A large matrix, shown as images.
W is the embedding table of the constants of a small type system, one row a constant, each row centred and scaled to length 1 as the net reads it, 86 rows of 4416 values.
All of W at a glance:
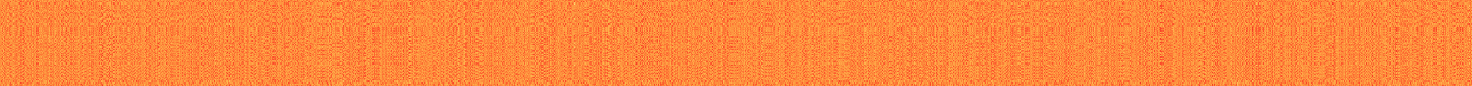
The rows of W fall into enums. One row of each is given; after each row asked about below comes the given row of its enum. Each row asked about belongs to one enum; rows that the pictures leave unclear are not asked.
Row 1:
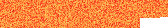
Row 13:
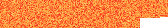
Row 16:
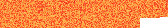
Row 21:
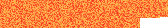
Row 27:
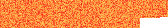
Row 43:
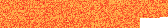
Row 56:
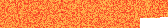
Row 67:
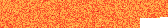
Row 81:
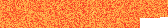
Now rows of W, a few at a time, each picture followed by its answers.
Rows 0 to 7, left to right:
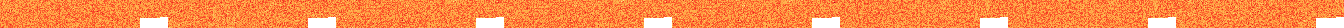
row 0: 67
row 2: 43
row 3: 43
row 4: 43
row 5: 56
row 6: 56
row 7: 13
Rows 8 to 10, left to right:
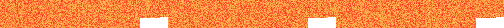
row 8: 56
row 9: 21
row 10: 81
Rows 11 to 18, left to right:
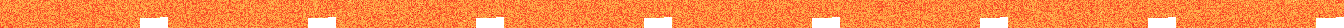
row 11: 67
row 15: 21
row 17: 81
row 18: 43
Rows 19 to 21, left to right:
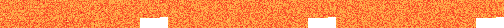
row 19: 43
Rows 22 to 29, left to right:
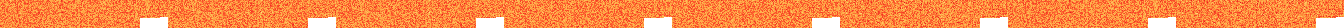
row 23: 81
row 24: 81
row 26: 21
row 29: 27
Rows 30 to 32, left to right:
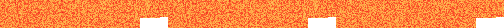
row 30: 56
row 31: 56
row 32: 21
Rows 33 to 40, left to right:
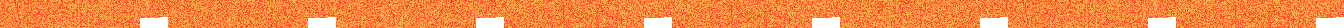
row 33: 56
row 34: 21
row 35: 1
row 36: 67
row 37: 67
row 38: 16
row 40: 67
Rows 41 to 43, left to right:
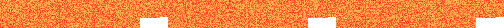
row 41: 67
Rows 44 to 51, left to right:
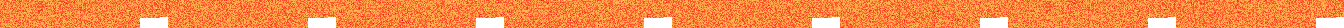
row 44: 16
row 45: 21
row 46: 43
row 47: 43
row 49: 67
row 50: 16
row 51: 56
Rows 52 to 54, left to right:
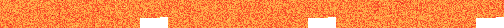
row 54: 16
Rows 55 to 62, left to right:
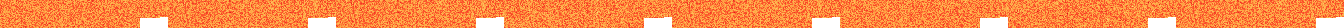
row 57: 56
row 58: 81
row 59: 56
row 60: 21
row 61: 67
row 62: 56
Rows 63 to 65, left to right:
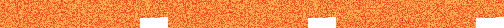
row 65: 43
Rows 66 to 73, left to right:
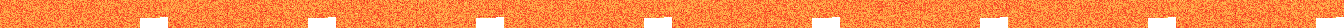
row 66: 21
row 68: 27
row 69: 21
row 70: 67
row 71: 16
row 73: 67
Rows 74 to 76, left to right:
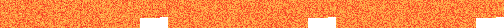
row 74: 27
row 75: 21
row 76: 21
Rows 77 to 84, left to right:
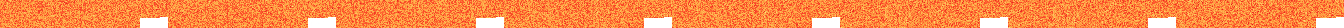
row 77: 16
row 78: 67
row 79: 56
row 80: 81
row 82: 1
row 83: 1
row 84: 13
